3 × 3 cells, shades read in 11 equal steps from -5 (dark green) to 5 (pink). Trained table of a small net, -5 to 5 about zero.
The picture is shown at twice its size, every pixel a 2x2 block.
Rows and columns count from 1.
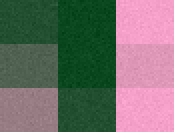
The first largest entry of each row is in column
3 3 3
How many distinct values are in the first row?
3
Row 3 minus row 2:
3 1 1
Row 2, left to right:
-2 -5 4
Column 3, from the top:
5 4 5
